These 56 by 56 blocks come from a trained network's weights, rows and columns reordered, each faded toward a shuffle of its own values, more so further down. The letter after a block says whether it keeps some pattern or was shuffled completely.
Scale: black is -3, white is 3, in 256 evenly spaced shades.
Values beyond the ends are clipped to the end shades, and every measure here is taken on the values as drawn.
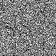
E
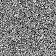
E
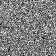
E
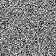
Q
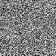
Q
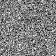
Q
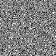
Q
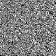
Q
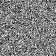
E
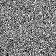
E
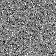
E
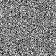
Q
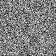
E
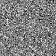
Q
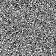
E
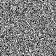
E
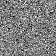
E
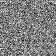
E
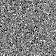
E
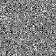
Q
